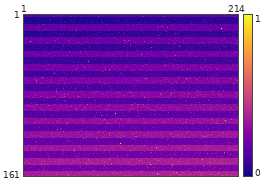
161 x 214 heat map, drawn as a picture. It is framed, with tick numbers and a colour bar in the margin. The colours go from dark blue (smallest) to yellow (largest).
Overall the values sit about 20% of the way up the scale. Values rise toward the bottom. Stripes running across repeat 12 times from top to bottom.
